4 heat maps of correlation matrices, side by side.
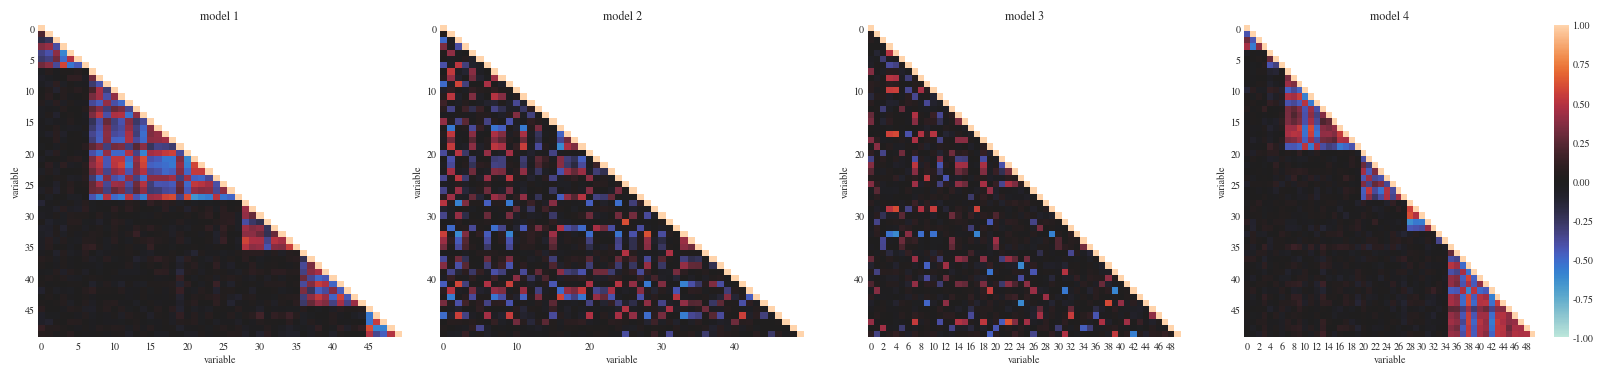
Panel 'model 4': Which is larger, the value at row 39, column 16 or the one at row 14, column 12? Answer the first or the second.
the first
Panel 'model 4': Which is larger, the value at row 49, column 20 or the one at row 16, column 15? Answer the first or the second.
the second
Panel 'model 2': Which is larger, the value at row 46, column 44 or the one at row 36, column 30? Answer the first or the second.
the second
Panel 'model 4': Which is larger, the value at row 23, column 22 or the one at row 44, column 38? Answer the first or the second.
the second
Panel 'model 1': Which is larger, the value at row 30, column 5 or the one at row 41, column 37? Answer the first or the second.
the second
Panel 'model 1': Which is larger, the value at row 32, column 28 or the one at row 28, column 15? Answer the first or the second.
the first
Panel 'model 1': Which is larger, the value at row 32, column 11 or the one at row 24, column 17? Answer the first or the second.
the second
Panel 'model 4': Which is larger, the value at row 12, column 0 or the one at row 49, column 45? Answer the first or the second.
the second
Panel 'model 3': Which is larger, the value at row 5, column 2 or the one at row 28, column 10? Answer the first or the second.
the second
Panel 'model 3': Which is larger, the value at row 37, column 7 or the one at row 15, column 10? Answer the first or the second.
the first
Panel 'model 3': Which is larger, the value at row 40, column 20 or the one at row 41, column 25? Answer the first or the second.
the second
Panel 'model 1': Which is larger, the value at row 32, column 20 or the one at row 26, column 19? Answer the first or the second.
the second
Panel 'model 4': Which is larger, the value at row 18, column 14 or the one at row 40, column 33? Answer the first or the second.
the first
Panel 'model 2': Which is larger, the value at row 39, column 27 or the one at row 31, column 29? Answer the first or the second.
the second
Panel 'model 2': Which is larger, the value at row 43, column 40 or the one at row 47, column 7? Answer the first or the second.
the second
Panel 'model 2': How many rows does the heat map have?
50
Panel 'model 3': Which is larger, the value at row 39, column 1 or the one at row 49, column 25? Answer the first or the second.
the second
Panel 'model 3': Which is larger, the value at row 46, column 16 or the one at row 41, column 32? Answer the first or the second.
the second
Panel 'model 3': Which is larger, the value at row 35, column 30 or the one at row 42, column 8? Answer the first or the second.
the first
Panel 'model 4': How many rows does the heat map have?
50
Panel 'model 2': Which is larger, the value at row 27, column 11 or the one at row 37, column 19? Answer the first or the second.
the first
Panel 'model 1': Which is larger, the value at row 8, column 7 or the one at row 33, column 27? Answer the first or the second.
the first
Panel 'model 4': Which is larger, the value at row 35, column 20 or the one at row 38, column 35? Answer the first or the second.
the second
